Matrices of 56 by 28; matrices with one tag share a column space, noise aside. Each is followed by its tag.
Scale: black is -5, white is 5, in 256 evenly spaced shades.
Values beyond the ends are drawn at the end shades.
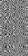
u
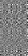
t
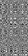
t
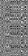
u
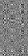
t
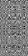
u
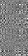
t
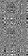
t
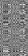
t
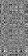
t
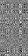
t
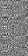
u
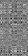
t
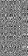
u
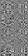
t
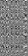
u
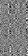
t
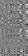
t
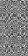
u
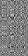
u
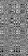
t
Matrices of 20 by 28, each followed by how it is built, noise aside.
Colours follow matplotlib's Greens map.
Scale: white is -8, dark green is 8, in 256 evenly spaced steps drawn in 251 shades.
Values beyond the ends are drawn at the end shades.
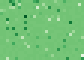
sparse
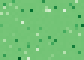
sparse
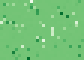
sparse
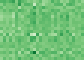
low rank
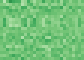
low rank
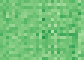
low rank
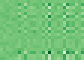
low rank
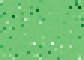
sparse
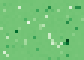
sparse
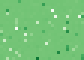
sparse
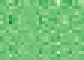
low rank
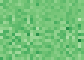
low rank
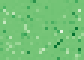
sparse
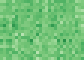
low rank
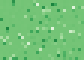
sparse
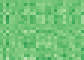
low rank
